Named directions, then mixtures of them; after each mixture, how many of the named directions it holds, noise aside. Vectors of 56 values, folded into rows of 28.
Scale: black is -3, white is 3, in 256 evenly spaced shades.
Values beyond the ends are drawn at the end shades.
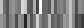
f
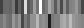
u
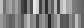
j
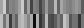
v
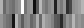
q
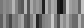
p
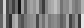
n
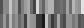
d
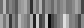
two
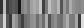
two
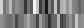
one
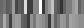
two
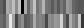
three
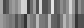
one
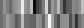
two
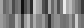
two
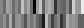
two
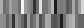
three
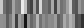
one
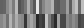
one
